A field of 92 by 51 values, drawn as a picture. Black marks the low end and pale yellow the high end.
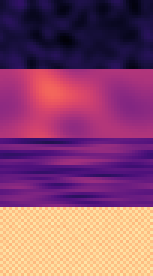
It is made of 4 by 1 panels. Panel 1,1: very low, blotchy, faint in contrast. Panel 2,1: middling, smooth. Panel 3,1: low, streaked across. Panel 4,1: very high, checkered, faint in contrast.
